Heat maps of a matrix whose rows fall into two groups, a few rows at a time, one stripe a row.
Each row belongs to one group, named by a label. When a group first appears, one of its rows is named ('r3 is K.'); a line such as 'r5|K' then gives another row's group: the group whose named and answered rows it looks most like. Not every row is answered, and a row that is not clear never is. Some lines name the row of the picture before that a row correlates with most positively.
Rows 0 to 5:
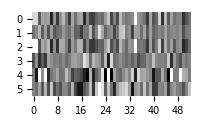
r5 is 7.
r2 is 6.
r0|6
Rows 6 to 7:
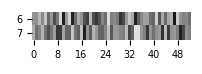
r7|6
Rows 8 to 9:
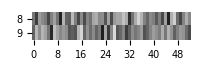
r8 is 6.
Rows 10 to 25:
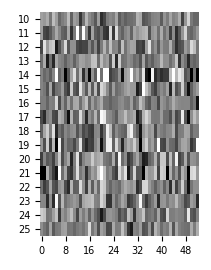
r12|7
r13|6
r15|6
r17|6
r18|7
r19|7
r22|6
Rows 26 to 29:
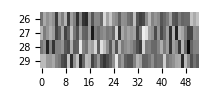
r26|7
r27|6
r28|6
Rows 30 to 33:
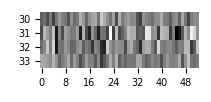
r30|6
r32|7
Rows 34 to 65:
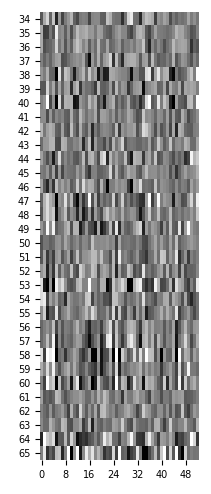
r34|7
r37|7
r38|7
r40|7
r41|6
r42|6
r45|7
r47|7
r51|6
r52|6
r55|6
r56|7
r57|7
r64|7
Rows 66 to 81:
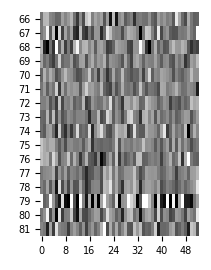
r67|7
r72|7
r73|7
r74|6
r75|6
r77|7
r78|7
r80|7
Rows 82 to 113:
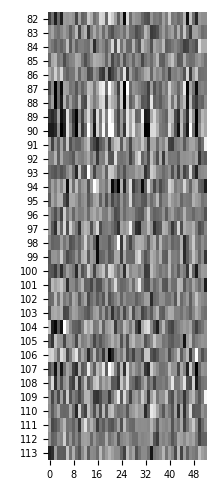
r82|6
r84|7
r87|6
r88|6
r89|6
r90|6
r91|7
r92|7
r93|6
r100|6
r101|7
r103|7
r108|6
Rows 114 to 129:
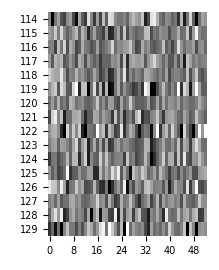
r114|6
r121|7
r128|7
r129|6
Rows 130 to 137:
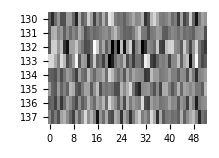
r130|6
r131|7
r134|6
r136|6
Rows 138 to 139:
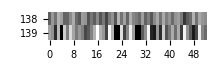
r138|7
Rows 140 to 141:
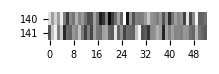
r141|7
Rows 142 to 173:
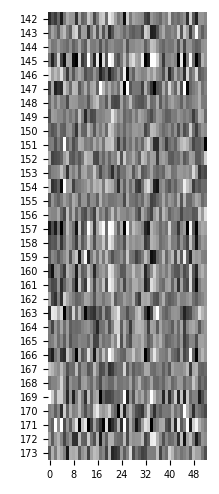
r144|6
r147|6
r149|7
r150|6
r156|7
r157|6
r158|6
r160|6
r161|6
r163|7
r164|7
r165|7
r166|6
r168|7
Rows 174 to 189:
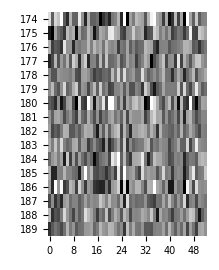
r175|6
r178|7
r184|7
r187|6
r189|6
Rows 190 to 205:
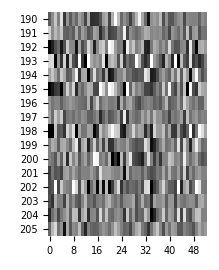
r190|7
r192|6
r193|6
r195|6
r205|7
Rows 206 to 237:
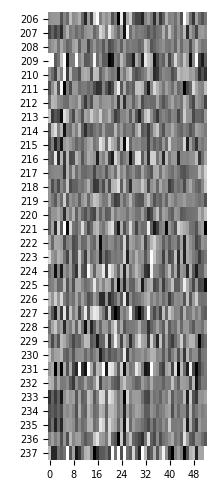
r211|7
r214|7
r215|6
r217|7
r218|7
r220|7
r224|6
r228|7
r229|7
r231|6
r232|6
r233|6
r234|6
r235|6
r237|7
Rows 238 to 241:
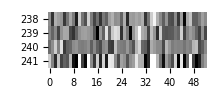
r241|6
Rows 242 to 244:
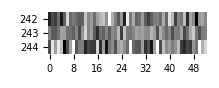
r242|6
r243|7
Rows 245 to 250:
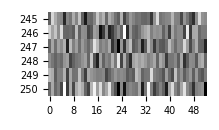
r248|7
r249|6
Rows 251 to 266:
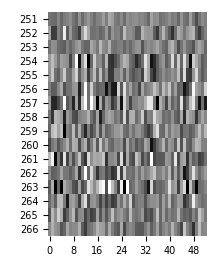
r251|6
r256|7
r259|7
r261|6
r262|7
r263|6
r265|7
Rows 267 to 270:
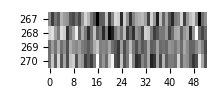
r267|7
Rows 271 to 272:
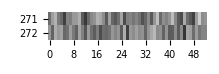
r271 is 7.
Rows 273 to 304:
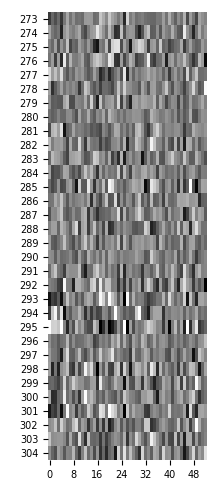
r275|7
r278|7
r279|7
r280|6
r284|7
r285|6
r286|7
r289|7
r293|6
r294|7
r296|7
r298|7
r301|6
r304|7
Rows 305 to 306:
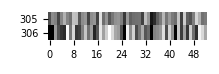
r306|6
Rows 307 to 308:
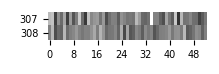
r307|6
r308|6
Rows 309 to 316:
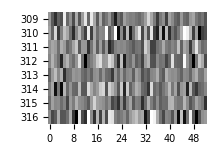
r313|7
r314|6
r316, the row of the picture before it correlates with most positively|307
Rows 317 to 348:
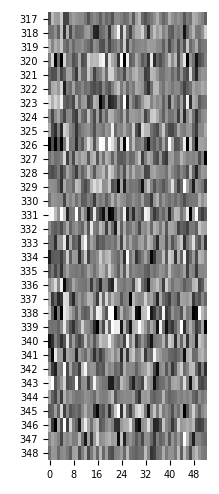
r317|7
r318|7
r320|6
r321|6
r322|7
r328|6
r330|7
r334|6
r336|7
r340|6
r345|7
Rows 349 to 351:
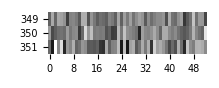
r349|7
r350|7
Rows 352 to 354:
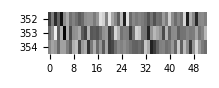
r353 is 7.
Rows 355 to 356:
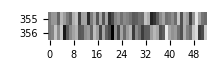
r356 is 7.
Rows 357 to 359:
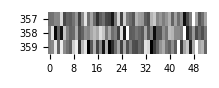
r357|7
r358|6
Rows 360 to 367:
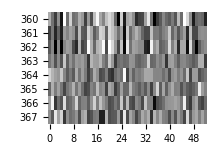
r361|6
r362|6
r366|6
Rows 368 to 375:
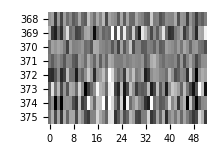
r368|6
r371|6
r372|6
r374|6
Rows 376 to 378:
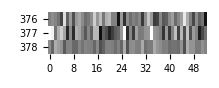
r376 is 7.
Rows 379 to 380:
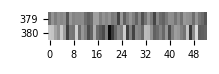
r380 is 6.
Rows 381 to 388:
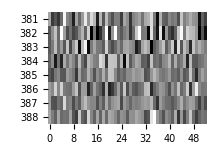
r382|7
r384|6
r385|6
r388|6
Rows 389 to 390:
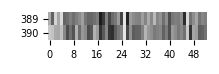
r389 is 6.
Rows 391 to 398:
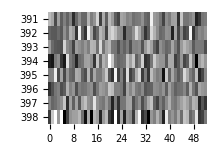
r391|6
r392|6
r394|6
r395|7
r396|6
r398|7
